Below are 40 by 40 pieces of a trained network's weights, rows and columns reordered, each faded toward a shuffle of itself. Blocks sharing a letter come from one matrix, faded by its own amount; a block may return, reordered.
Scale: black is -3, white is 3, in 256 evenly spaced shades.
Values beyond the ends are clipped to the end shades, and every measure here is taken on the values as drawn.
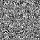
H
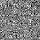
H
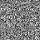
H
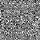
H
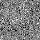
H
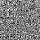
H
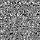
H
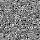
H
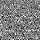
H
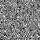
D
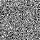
D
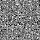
D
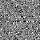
D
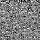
H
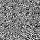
H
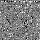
D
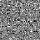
H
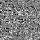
H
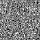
H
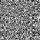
H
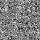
D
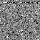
D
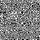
H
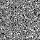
D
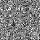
H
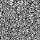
D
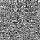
H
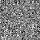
H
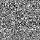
H
